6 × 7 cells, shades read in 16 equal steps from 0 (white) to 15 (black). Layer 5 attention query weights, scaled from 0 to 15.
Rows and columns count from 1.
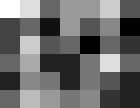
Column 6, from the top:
3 7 9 2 10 12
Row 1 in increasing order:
0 2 3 6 6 9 10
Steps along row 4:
down up same down down up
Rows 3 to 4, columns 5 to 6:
15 9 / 8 2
